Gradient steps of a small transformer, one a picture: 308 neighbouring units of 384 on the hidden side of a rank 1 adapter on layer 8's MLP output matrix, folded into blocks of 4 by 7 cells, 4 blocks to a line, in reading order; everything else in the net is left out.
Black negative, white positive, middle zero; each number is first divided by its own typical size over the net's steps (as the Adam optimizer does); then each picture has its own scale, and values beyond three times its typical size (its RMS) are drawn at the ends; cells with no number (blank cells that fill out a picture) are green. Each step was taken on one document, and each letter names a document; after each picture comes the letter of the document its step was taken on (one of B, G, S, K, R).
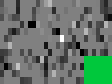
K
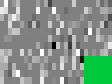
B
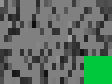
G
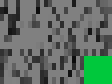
B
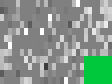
K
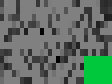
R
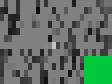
B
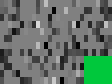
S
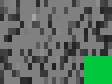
G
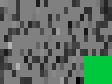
R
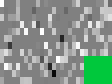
R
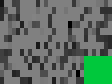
S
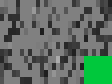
G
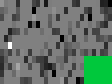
R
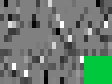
B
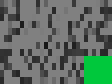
G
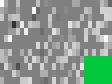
S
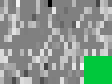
B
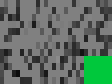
G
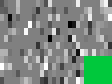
K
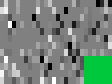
B
